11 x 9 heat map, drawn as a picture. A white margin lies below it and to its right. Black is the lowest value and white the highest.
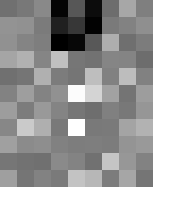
Calmest part: top left. Stripes: none. Odd patch: lower, in the top middle. Ninth with the lowest average: top middle.
